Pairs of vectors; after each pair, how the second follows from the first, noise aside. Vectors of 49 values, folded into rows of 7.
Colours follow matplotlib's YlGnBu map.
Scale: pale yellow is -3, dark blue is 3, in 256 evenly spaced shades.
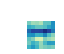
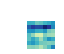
wrapped around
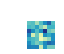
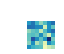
wrapped around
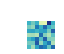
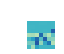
partly zeroed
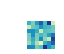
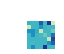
partly zeroed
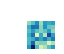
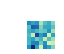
sign-scrambled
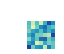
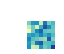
wrapped around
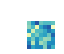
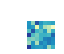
sign-scrambled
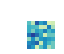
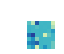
partly zeroed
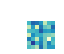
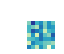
wrapped around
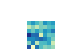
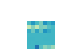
partly zeroed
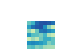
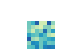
sign-scrambled
